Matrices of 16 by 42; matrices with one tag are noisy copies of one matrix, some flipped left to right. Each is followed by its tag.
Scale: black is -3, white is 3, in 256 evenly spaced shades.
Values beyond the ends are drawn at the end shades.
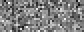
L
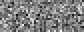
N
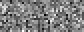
N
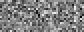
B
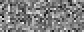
B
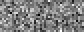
N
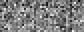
L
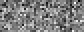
L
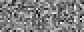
B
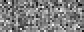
L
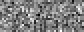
N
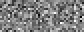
B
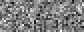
N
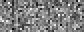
L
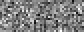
N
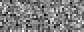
N
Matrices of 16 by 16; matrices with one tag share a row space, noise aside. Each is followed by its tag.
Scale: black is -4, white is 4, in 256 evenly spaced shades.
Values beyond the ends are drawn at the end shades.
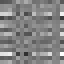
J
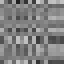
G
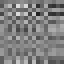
G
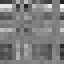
J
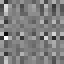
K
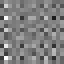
K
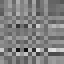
G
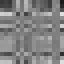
J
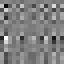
K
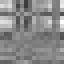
J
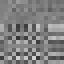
G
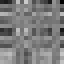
J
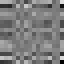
J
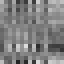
G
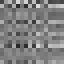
G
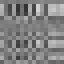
G
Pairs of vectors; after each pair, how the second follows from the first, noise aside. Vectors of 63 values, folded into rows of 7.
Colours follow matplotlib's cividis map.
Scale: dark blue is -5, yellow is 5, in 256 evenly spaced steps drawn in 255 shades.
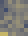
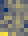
scaled up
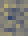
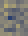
copied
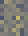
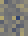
negated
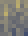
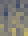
negated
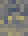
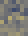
copied
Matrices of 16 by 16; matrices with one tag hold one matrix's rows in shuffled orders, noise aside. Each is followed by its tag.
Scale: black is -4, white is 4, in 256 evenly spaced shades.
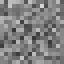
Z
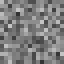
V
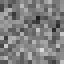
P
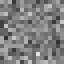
P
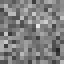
P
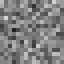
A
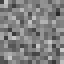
P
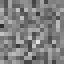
Z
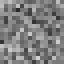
Z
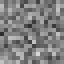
Z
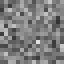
P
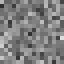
V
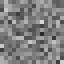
V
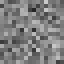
A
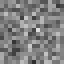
A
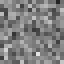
P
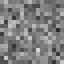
P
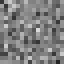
P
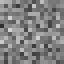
Z
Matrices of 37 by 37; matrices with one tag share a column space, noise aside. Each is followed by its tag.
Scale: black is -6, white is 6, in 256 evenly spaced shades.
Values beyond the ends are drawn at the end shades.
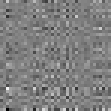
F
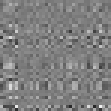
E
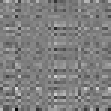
F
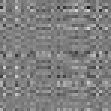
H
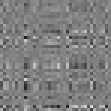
E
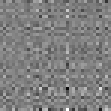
F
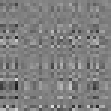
E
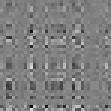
E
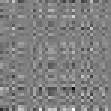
F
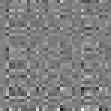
F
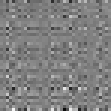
F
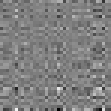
F
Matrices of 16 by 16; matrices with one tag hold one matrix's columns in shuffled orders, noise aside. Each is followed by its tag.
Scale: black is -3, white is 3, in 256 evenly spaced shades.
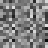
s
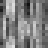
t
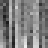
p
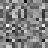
s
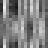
t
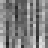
p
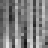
p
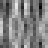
t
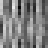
t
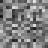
s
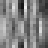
t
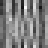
t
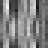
t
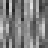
t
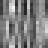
t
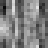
t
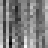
p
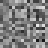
s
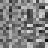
s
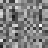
s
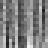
p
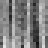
p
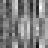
t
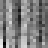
p
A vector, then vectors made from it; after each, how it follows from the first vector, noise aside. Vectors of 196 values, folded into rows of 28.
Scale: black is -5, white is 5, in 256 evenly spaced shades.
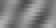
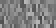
sign-scrambled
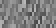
sign-scrambled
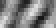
scaled up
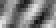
scaled up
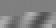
partly zeroed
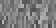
sign-scrambled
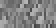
sign-scrambled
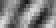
scaled up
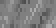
partly zeroed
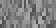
sign-scrambled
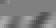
partly zeroed
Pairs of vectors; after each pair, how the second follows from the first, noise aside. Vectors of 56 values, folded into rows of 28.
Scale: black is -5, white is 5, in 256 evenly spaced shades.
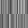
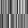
scaled up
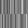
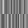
wrapped around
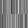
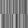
shuffled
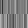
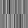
wrapped around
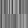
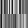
scaled up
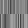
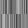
wrapped around
